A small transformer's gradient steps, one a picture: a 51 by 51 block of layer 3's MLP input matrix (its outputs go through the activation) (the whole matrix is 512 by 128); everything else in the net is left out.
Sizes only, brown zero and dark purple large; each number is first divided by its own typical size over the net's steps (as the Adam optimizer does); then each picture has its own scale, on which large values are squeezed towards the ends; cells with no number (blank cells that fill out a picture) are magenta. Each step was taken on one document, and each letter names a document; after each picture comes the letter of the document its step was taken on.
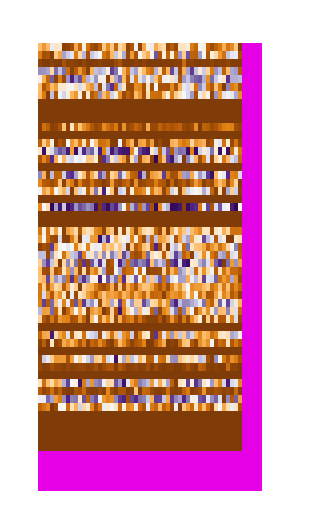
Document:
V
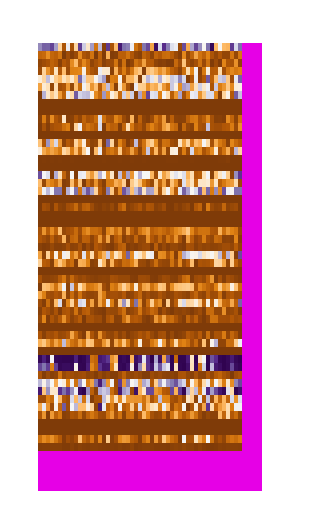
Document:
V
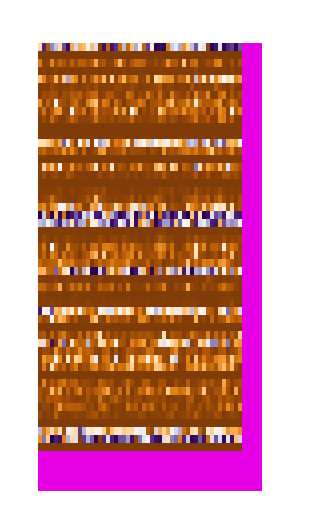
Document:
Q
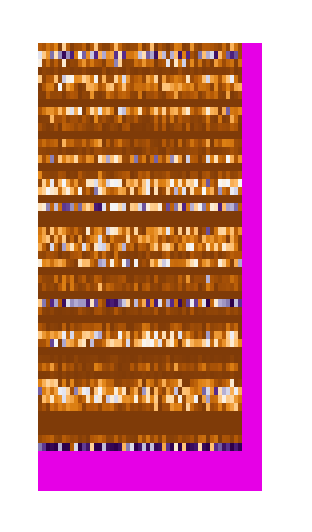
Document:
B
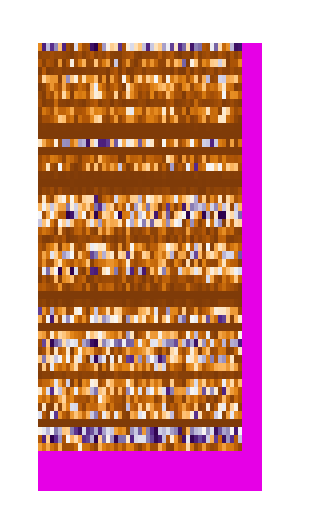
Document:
Q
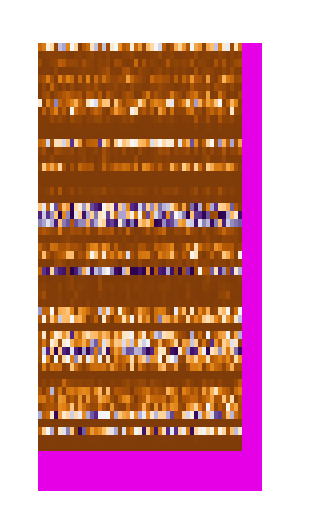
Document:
Q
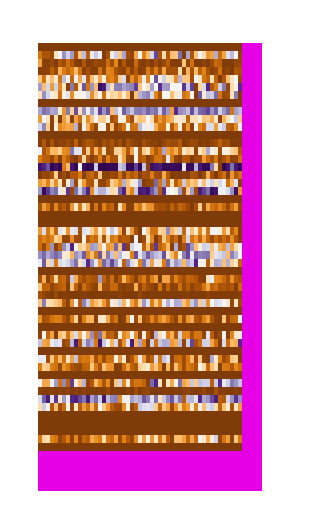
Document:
V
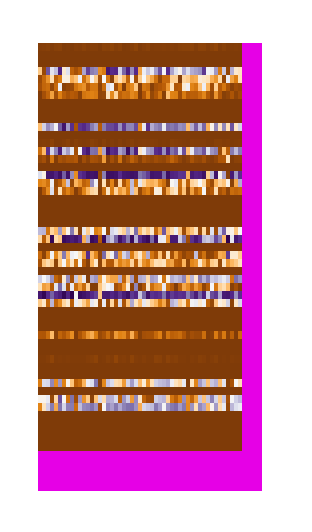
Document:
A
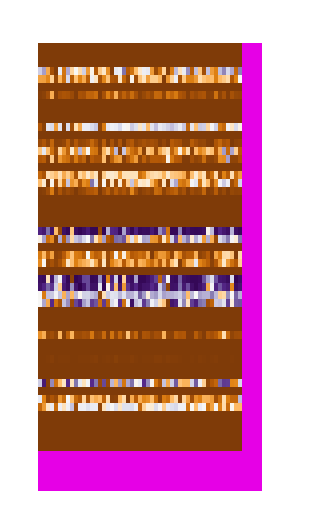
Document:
A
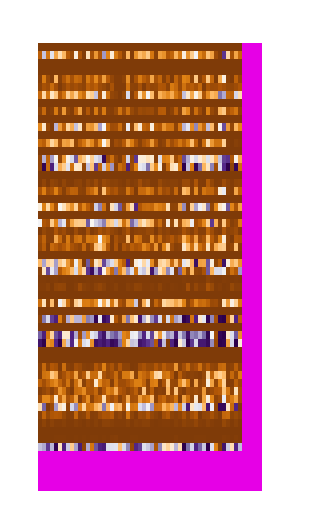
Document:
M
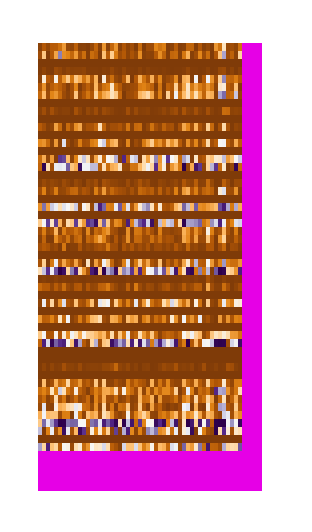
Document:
M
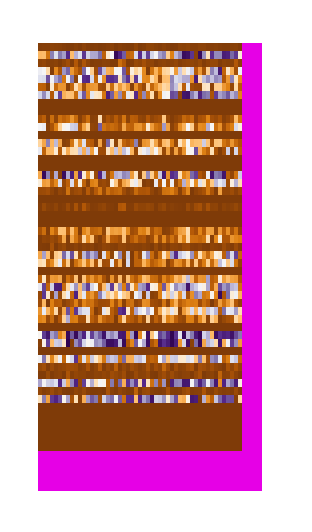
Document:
V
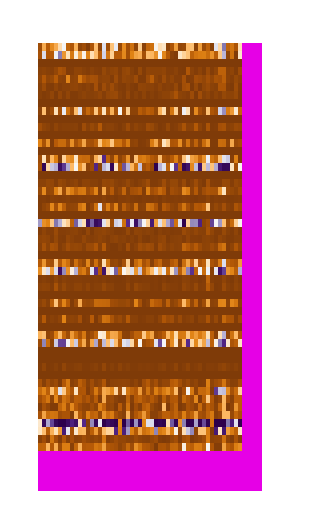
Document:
M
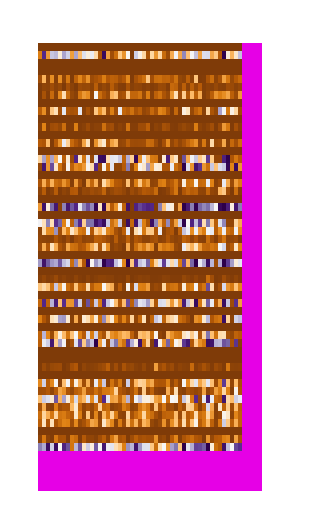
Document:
M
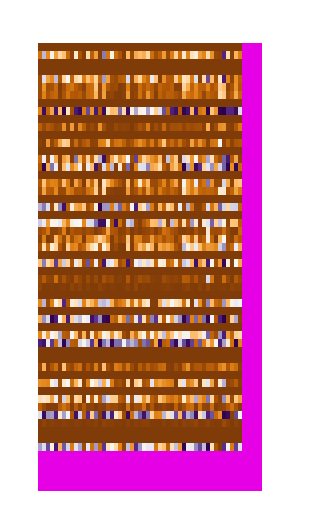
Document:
M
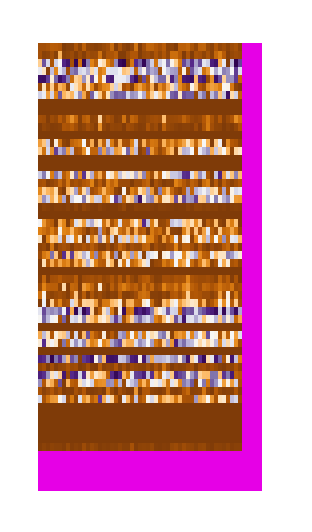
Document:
V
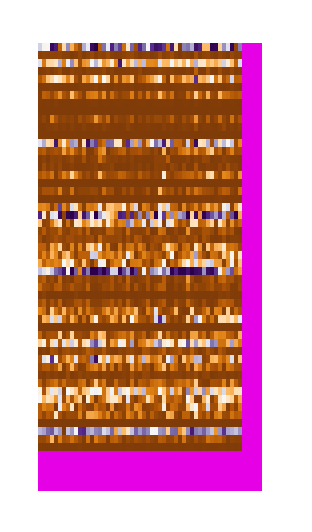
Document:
Q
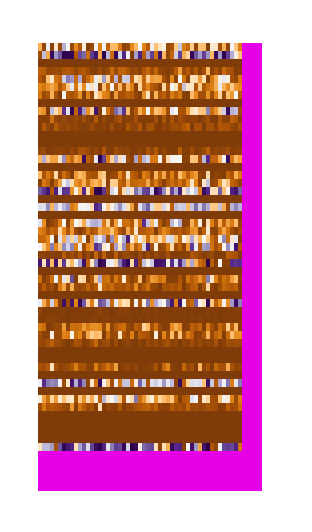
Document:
B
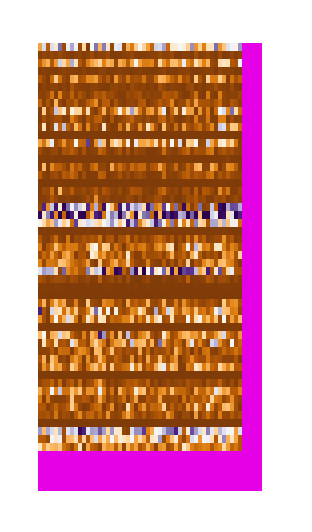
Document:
Q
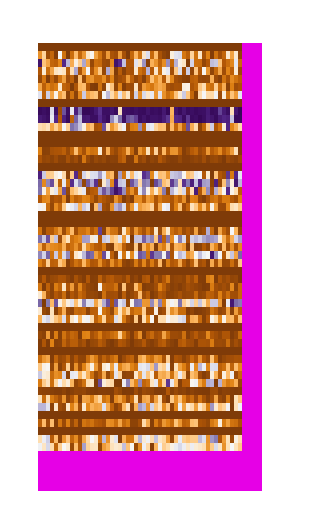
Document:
V
